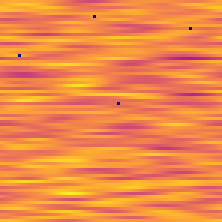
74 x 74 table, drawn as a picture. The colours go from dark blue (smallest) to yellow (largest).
Four lone cells stand out, each far lower than its neighbours. On average the colour sits 70% of the way up the scale. The grain runs across in streaks. There is no overall slope. The halves do not mirror each other.
